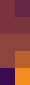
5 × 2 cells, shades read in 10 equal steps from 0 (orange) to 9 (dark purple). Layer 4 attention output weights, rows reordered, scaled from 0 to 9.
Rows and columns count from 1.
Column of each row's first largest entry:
2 1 1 1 1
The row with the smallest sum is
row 4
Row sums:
13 12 10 8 9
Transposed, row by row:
6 6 5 5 9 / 7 6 5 3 0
